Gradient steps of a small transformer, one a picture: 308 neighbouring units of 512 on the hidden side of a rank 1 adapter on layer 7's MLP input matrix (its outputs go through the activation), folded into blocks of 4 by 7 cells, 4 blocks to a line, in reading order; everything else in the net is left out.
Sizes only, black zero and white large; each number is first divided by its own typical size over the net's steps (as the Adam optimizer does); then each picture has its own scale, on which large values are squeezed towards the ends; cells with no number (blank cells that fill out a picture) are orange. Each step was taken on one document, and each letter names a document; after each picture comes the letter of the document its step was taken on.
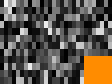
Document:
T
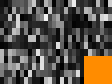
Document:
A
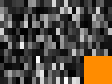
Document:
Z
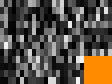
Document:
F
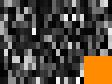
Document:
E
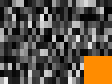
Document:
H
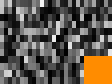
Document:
T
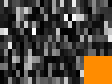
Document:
E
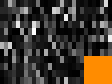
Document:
E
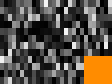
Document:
A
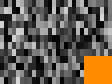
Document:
T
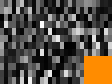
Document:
H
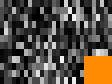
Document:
F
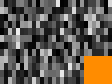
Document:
A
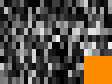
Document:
H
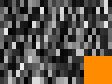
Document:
F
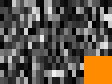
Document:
A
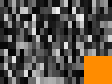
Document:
F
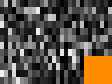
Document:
T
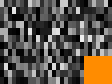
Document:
F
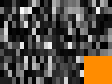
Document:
Z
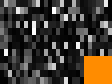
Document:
E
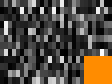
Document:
Z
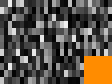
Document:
H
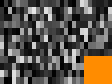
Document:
T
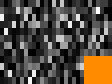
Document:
Z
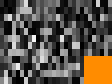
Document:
A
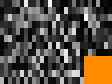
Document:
A
